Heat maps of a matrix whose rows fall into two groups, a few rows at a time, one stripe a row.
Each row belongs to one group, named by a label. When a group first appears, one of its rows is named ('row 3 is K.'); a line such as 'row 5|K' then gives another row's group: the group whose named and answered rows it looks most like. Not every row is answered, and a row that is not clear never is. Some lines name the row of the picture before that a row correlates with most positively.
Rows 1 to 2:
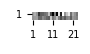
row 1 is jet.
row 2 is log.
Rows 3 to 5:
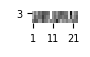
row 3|log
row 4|log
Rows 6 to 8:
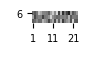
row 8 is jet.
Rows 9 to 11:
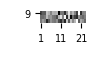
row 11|jet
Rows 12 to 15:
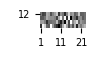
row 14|jet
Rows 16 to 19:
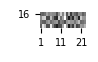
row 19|log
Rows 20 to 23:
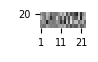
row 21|jet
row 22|jet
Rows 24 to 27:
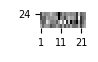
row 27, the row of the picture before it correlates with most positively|21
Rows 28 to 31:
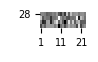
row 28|jet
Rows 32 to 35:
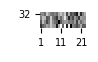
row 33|log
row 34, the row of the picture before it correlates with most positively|31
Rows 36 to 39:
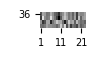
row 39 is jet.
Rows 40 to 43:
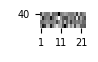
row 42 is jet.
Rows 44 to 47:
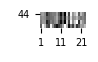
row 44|jet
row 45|jet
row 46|jet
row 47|log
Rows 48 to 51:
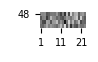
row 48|jet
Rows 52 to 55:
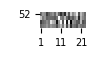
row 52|jet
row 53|log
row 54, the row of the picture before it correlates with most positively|51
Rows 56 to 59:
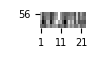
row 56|log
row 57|log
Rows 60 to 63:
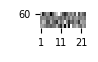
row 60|log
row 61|jet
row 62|log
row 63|jet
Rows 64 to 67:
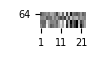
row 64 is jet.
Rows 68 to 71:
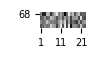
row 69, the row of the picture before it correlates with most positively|64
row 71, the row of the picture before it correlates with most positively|64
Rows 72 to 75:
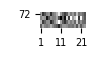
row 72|log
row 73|jet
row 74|log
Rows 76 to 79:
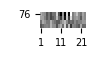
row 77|jet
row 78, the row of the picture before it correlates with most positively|75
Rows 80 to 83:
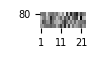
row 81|jet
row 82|log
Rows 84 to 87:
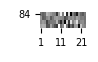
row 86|jet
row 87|log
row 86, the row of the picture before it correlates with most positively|83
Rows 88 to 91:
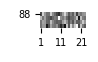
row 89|log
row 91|jet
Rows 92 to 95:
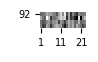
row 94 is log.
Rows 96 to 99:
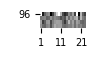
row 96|log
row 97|jet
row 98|log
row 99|log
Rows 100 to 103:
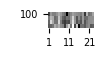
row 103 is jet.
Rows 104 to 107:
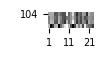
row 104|log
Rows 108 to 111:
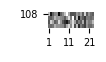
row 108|log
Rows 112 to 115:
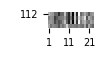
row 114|jet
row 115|log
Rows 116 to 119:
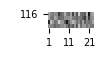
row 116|jet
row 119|jet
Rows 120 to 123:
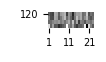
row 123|log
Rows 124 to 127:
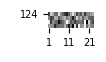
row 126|log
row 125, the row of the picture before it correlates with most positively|121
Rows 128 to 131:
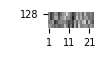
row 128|log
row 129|log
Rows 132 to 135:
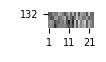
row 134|jet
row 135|jet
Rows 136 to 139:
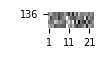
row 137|log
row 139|log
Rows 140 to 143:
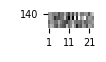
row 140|jet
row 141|jet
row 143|log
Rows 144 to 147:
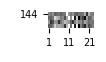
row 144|log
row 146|log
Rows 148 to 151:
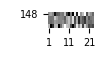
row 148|jet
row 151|log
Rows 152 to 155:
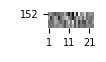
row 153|log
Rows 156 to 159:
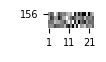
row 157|log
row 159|jet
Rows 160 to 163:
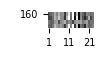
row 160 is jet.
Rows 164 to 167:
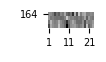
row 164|jet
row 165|log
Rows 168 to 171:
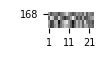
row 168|log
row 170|log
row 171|log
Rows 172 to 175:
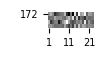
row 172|jet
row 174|log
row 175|jet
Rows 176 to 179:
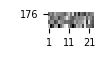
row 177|log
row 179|log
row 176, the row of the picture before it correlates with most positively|173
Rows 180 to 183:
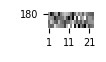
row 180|log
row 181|jet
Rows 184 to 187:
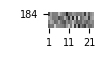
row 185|jet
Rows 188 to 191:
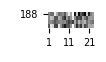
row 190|jet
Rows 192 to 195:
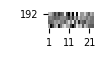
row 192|jet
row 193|jet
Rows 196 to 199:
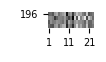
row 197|jet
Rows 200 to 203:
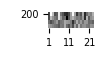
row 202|log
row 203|jet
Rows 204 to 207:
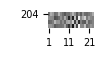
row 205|jet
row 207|jet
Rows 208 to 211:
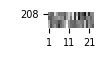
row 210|log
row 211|log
